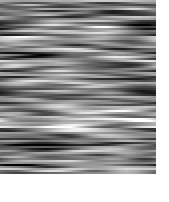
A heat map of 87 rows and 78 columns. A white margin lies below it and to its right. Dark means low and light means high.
The grain runs across in streaks. The halves do not mirror each other. On average the colour sits 50% of the way up the scale. There is no overall slope.
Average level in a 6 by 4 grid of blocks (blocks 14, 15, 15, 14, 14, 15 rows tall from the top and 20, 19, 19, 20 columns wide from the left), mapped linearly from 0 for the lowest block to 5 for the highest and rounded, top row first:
1 2 2 0 | 2 2 4 1 | 3 4 2 0 | 1 3 3 1 | 2 4 5 3 | 0 1 3 3
